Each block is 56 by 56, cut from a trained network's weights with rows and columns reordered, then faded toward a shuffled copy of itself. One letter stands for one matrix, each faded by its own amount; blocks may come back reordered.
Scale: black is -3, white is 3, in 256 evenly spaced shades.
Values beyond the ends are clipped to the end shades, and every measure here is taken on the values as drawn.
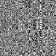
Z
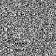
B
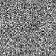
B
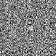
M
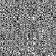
M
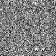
B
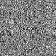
B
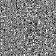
Z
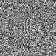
B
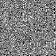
Z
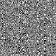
Z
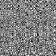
M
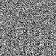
B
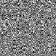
M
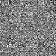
B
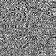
B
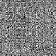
M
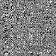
Z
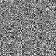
M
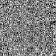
M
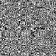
M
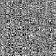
M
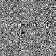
M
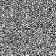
M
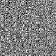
M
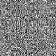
M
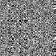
M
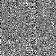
Z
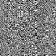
M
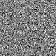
B
